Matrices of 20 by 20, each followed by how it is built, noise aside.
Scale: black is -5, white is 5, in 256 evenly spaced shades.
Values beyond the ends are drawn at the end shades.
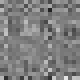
low rank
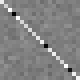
diagonal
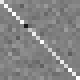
diagonal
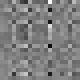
low rank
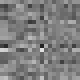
low rank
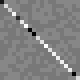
diagonal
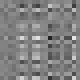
low rank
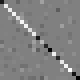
diagonal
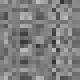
low rank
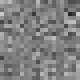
low rank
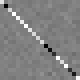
diagonal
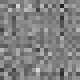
low rank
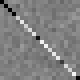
diagonal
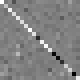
diagonal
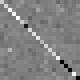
diagonal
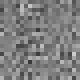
low rank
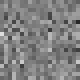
low rank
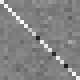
diagonal
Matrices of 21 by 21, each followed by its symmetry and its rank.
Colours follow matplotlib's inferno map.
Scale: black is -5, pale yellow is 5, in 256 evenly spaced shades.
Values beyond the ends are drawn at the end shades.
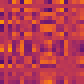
antisymmetric, rank two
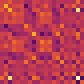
symmetric, rank three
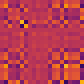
symmetric, rank two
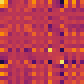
symmetric, rank two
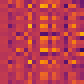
neither, rank two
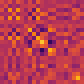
symmetric, rank three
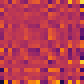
antisymmetric, rank two
